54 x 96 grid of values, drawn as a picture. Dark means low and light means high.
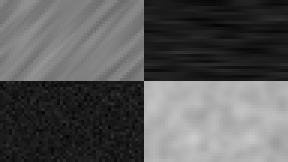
The table splits into 2 rows of 2 panels. Panel 1,1: middling, slanting up to the right, faint in contrast. Panel 1,2: very low, streaked across, faint in contrast. Panel 2,1: very low, fine-grained, faint in contrast. Panel 2,2: high, blotchy, faint in contrast.
